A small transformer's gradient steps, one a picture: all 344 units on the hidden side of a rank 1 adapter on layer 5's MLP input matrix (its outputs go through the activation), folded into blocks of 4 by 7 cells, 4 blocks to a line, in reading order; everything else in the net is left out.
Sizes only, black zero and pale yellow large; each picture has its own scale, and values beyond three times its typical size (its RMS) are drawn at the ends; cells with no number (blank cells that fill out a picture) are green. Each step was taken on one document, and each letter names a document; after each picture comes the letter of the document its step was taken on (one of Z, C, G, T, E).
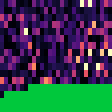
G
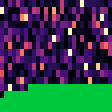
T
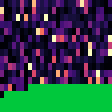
T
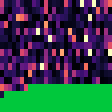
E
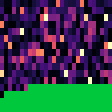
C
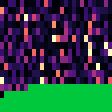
T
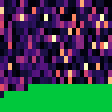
T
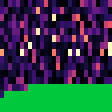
E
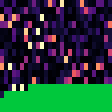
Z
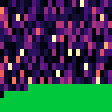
T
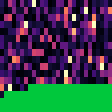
C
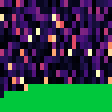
E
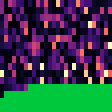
C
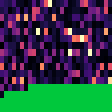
E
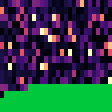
E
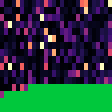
Z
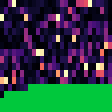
G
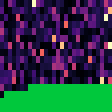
C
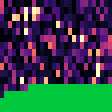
E
